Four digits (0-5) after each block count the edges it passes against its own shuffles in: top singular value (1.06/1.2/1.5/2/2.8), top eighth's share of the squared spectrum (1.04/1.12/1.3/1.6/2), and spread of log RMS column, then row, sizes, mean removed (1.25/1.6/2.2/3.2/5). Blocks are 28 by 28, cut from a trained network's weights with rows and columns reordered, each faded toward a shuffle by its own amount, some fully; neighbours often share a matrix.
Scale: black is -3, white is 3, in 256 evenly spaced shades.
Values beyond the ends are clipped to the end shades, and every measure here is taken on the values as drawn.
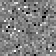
0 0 0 0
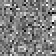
2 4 1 1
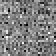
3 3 1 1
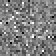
2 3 0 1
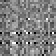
3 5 0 2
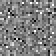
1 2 0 0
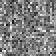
1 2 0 0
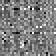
3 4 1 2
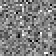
2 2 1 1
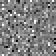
0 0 1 0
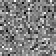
0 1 0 0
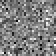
2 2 0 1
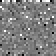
3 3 0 1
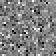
0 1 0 0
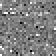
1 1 0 0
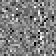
2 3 2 0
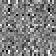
3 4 2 2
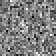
0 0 0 0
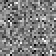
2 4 1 1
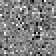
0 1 1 0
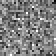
1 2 0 0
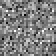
0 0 0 0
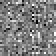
2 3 2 0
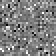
1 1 0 0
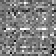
3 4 2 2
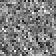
2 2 0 0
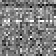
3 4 2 1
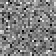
0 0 0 0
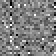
2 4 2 0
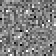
1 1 0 0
